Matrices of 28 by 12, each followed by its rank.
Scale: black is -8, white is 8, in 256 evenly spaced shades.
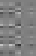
one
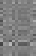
two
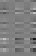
one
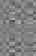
two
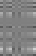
one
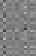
two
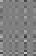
one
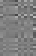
two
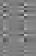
one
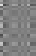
one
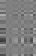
one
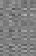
two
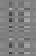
one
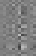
two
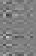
two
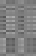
one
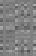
two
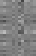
two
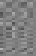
two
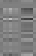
one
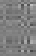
two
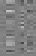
two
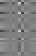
one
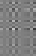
one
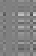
one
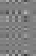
one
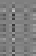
one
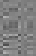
two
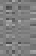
two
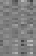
two
